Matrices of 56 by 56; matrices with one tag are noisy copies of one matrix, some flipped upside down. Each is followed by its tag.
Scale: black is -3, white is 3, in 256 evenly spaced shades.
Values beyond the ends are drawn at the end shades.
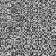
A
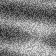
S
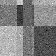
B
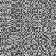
A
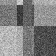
B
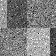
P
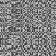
A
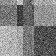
B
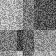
B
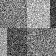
P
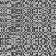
A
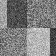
P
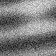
S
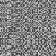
A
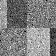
P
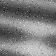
S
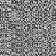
A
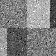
P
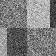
P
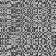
A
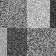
P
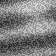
S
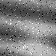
S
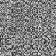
A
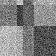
B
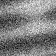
S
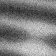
S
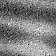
S
